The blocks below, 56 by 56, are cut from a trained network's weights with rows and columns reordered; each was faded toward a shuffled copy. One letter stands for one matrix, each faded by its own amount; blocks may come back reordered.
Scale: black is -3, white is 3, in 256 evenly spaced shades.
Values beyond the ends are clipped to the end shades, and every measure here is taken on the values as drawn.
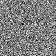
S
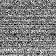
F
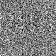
S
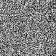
S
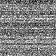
F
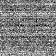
F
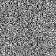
S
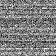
F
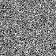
S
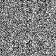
S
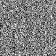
S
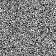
S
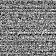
F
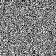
S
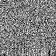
S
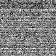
F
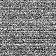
F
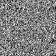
S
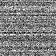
F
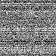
F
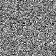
S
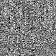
S
